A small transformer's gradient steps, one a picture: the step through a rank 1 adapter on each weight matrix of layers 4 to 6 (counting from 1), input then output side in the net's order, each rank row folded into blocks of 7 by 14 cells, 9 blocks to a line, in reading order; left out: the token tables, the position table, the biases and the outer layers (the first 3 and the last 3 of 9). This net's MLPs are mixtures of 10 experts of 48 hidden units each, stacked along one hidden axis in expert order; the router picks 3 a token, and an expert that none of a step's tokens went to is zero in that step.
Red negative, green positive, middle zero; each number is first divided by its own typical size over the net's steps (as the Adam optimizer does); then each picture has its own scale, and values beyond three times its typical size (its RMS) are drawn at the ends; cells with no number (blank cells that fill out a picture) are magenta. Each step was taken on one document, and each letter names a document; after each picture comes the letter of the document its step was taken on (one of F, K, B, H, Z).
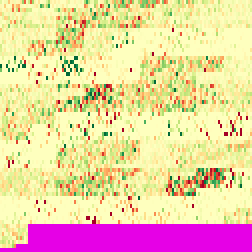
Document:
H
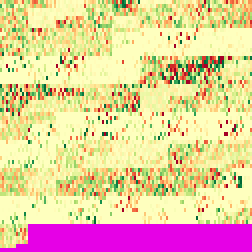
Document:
H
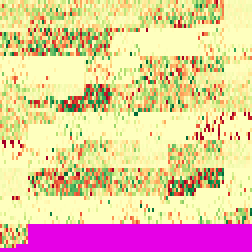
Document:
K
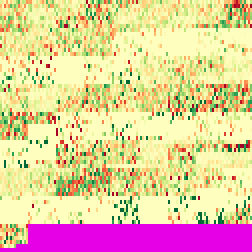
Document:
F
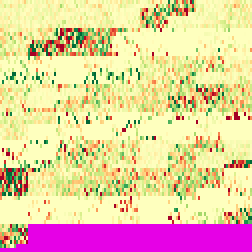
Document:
F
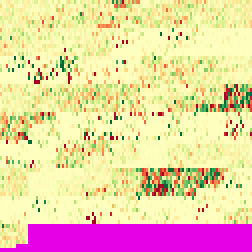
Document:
H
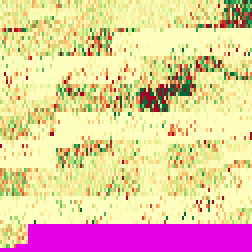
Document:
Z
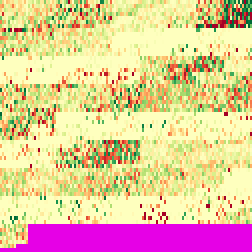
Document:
Z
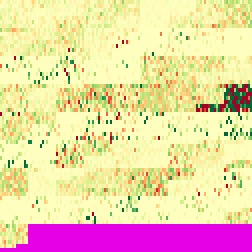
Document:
H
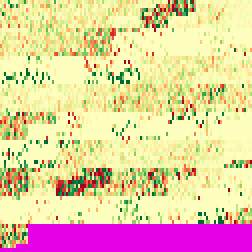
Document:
F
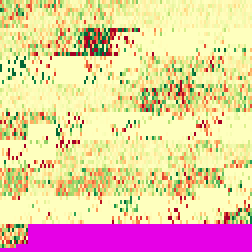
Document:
F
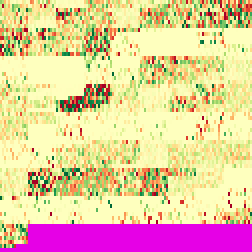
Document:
K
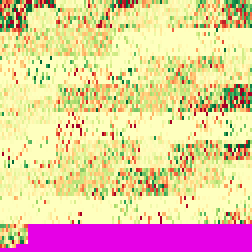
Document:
F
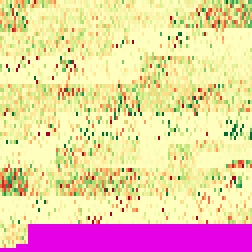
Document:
H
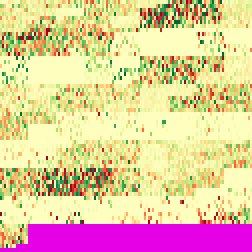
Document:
K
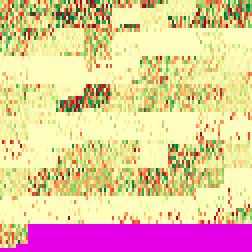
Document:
K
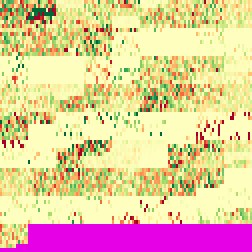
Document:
K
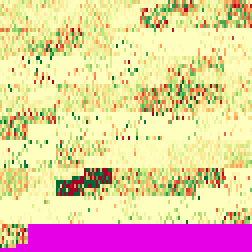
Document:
F
